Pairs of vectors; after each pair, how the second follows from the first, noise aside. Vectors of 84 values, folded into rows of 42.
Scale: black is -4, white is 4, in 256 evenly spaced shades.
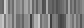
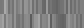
shrunk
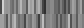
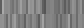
shrunk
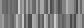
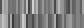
shuffled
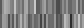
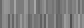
shrunk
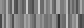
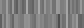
shrunk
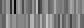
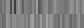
shrunk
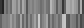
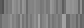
shrunk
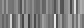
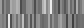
shuffled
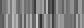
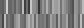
shuffled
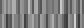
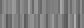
shrunk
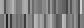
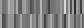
shuffled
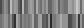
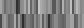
shuffled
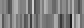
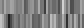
shuffled
